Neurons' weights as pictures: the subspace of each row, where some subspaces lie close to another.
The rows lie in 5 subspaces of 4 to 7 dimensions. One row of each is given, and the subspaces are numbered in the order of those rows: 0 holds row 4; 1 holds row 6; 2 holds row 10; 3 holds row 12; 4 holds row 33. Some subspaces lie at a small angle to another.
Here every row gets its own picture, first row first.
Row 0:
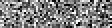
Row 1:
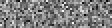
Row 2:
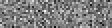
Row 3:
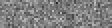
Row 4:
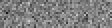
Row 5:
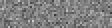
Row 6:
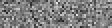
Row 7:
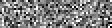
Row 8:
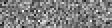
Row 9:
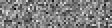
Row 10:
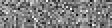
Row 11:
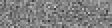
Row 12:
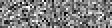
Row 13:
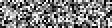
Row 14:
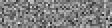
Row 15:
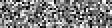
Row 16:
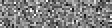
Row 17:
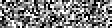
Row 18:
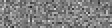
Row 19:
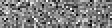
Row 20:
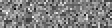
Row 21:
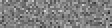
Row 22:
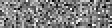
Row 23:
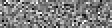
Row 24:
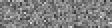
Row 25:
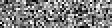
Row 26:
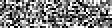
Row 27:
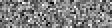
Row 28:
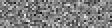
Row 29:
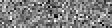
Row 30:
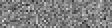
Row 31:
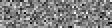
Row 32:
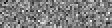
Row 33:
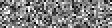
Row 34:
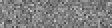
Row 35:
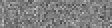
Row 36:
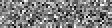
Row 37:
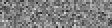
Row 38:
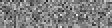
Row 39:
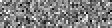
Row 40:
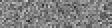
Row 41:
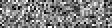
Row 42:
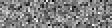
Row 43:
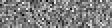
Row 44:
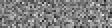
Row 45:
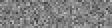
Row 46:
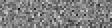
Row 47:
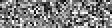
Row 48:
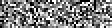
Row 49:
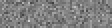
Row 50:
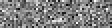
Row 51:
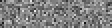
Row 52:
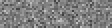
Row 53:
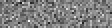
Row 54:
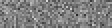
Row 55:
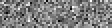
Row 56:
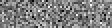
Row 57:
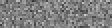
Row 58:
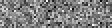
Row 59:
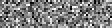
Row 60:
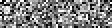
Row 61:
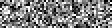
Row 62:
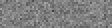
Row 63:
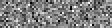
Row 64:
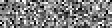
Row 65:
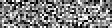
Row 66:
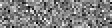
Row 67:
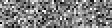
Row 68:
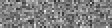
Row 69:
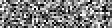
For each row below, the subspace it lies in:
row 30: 3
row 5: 3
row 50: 1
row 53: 3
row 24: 2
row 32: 0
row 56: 3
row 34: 0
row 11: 3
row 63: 3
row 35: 0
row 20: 0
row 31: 2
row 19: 2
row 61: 4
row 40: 2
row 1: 1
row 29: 1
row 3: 1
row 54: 2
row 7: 0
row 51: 0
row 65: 3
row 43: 4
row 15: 4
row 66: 4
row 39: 0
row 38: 2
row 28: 3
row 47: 1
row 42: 4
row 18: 3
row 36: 0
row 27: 4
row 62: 1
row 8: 0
